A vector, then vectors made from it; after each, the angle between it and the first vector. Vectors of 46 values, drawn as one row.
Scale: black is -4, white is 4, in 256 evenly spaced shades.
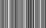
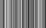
partly aligned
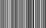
nearly parallel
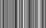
partly aligned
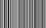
partly opposed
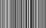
partly aligned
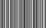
orthogonal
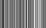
partly aligned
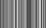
partly aligned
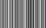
nearly parallel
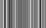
partly opposed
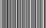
orthogonal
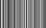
orthogonal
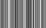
nearly parallel
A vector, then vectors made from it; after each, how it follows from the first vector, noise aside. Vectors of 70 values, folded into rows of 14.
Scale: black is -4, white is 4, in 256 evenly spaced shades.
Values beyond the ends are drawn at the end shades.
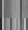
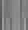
shrunk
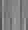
shrunk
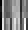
scaled up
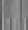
shrunk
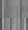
shrunk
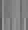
shrunk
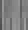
shrunk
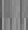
shrunk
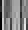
scaled up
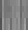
shrunk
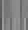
shrunk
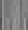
shrunk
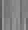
shrunk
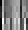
scaled up
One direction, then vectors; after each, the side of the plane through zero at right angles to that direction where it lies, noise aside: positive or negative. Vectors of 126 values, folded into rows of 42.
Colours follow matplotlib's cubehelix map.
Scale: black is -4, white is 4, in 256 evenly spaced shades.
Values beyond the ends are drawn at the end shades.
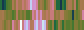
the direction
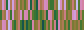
negative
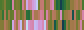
positive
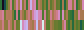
positive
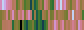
negative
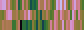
negative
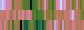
negative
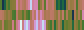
positive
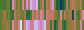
positive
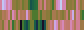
negative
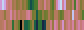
negative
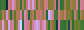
positive
